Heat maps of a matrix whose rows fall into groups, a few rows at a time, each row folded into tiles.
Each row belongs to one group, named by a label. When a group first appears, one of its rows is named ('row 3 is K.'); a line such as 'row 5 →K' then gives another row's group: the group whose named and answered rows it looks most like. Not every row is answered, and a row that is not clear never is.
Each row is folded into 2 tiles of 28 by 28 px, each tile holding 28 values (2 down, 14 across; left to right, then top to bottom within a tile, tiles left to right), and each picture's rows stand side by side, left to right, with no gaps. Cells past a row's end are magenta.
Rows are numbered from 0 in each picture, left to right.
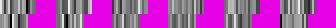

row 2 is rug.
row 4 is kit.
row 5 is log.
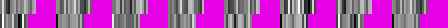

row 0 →rug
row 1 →log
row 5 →log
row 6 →rug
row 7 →log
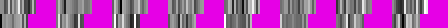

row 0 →log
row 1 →rug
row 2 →rug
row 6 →rug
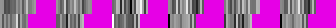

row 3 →log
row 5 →log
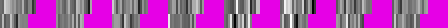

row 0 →kit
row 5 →kit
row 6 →rug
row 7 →rug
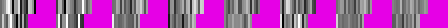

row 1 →rug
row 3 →rug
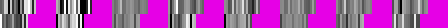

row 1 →log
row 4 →log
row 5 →log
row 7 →rug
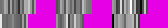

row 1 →rug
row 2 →log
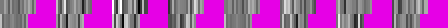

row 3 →rug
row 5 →kit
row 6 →rug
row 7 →rug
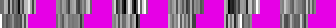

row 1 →kit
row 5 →kit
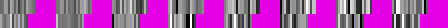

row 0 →rug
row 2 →log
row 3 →rug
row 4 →kit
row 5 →rug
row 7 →kit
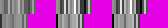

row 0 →log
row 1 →log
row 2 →log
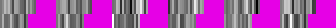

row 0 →kit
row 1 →kit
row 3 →rug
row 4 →kit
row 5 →kit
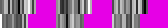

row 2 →kit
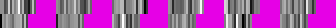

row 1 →log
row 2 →kit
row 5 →kit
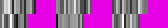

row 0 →kit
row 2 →rug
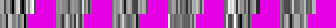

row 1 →kit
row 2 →kit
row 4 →kit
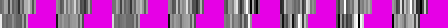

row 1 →log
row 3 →log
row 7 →log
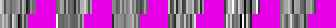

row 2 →log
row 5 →kit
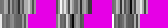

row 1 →kit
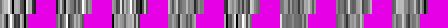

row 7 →kit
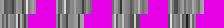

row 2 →rug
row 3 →rug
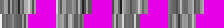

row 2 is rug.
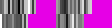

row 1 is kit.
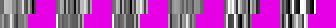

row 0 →kit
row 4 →kit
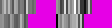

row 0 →kit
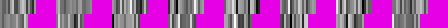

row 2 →log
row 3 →rug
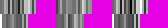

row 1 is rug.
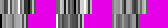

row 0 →log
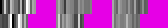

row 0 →rug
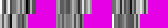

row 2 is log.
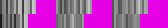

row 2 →rug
